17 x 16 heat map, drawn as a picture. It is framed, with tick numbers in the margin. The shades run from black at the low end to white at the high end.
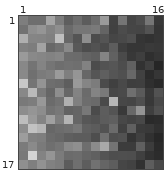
The field climbs toward the left. The texture is fine-grained noise. There are no regular stripes. Overall the values sit about 40% of the way up the scale.
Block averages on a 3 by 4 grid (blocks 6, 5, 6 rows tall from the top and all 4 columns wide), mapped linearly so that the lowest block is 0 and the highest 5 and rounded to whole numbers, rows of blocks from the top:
4320 / 4421 / 5320
